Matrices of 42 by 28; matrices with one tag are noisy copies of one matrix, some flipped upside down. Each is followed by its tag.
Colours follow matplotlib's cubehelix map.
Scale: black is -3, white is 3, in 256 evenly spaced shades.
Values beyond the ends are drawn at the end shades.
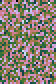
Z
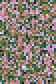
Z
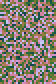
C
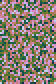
Z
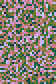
C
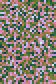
C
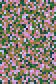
Z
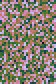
Z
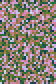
Z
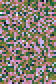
C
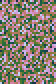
Z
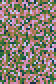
Z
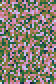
Z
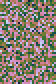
C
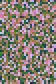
Z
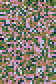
C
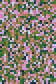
Z
